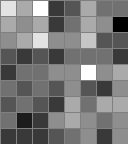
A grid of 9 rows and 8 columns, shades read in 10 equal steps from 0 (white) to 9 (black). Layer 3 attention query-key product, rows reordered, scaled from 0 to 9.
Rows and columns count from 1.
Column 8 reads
5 9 6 7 3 4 3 4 4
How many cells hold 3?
11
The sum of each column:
44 48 40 52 39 32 46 45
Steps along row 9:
same same down down down up down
